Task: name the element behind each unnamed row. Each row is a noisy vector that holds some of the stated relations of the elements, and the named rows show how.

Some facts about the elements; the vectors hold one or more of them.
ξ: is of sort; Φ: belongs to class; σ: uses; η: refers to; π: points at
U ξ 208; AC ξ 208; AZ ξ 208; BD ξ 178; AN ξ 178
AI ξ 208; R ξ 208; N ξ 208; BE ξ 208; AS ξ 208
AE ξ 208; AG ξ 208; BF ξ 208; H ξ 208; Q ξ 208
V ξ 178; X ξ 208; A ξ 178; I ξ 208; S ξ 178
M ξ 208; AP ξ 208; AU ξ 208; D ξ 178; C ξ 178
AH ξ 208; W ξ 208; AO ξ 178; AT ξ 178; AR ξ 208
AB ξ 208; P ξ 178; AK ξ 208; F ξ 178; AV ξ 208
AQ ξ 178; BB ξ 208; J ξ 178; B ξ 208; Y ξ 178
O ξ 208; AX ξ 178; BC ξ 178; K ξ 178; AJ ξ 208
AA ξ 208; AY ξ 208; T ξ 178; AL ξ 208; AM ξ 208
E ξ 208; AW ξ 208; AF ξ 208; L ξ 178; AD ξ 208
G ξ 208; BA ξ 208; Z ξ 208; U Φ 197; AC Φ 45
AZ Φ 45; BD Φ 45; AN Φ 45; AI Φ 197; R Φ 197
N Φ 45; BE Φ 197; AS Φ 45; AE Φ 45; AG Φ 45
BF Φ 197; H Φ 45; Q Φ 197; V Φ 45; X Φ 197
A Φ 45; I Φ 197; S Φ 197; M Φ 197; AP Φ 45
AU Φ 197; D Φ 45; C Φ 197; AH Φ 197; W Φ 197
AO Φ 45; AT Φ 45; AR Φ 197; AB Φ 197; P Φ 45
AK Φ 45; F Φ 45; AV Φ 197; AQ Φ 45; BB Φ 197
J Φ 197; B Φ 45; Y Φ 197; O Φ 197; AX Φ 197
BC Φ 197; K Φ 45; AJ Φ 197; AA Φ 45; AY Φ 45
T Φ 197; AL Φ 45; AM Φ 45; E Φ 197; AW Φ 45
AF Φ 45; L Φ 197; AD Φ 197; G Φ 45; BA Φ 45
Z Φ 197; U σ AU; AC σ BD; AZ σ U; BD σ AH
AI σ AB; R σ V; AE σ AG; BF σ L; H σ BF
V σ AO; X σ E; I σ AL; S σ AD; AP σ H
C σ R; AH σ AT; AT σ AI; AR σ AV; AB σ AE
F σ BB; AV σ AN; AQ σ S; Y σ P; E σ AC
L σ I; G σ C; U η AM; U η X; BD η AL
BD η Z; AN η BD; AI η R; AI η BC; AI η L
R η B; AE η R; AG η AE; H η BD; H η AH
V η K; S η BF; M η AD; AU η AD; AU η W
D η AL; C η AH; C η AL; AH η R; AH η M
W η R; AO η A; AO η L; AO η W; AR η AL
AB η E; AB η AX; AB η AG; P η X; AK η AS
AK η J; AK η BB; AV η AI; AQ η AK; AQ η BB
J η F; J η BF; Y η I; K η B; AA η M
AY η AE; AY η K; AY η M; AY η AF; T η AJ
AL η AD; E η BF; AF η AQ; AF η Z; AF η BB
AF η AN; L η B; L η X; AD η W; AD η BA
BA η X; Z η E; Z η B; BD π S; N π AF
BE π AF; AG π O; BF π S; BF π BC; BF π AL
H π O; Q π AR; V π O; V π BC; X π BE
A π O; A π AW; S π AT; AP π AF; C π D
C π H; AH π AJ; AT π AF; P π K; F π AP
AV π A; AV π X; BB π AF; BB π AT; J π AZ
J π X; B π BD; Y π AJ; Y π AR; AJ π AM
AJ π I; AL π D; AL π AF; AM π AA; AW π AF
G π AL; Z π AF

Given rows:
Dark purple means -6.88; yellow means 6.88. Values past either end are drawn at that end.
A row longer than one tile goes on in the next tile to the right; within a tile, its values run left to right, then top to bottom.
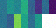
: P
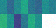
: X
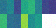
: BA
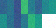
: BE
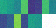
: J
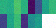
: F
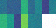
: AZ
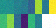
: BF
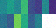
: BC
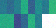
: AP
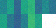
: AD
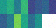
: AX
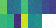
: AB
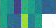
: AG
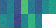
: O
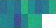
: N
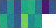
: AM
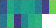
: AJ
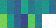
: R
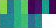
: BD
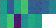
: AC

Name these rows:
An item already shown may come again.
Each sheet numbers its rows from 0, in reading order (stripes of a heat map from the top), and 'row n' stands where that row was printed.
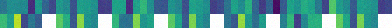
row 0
L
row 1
AR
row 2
AY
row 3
AR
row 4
P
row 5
AJ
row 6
AR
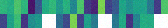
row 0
F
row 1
D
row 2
AJ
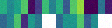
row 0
S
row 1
AT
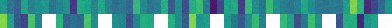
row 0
R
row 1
AL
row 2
N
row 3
AM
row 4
AF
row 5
U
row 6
Y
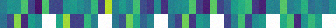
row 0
A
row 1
I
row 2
BC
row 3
A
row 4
T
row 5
E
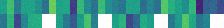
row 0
AS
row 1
AF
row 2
G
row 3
AQ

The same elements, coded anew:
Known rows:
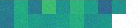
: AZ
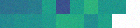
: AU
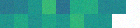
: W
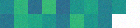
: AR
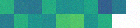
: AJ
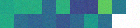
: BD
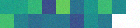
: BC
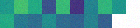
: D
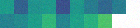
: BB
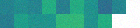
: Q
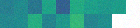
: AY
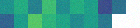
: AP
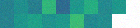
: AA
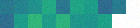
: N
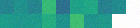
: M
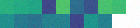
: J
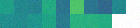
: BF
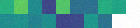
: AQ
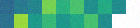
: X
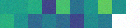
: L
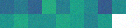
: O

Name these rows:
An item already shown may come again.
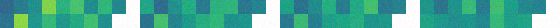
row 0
X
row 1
AM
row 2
AM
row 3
B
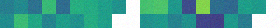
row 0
AV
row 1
F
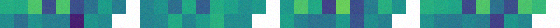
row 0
AT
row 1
AY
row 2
T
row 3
J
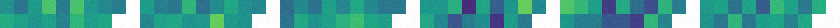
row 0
B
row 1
AH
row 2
AC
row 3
P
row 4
S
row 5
AB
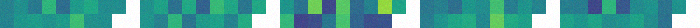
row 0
AA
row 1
AB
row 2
AO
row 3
E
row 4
H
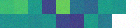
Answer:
F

